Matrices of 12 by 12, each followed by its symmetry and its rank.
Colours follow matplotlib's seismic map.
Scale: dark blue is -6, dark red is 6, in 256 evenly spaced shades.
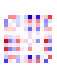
antisymmetric, rank two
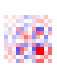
symmetric, rank two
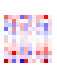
neither, rank two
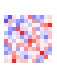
symmetric, full rank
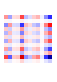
neither, rank one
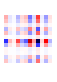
neither, rank one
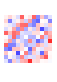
symmetric, full rank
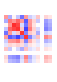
symmetric, rank two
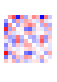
antisymmetric, rank two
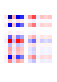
neither, rank one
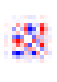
antisymmetric, rank two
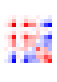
symmetric, rank two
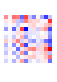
neither, rank two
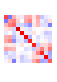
symmetric, full rank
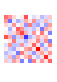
symmetric, full rank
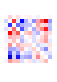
antisymmetric, rank two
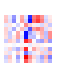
neither, rank two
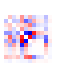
antisymmetric, rank two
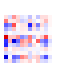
neither, rank two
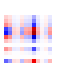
neither, rank one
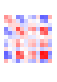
symmetric, rank two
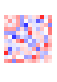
symmetric, full rank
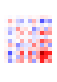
symmetric, rank two
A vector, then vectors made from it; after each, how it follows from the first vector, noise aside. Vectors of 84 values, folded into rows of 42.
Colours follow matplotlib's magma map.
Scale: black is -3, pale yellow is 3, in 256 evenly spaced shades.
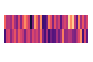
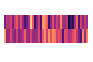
negated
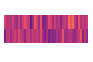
shrunk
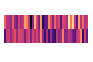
copied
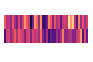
copied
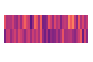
shrunk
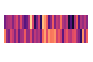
negated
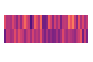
shrunk
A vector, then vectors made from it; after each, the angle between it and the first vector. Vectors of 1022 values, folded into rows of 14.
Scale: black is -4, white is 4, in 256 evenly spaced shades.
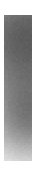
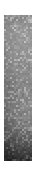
nearly opposite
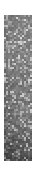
partly opposed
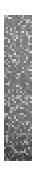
partly opposed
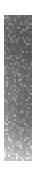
nearly parallel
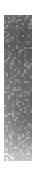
nearly parallel
